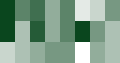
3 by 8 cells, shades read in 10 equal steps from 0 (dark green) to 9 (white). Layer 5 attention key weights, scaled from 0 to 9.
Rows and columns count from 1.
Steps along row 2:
up down up down down up up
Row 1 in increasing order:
0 2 3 3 4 5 7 8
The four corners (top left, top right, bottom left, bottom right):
0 4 7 6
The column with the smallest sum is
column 1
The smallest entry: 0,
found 3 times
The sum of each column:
7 15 8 14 10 17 16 16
